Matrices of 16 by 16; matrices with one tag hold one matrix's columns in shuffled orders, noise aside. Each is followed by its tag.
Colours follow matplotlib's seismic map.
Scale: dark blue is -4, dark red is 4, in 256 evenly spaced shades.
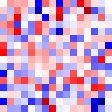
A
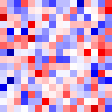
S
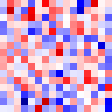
A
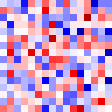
S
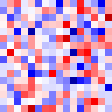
S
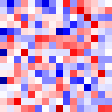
S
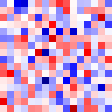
S
